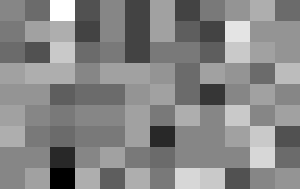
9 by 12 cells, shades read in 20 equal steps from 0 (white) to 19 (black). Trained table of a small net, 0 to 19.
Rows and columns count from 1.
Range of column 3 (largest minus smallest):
19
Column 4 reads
13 14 11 9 11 9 10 9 6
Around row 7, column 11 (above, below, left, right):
9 3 7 13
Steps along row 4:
down same up down same up up down up up down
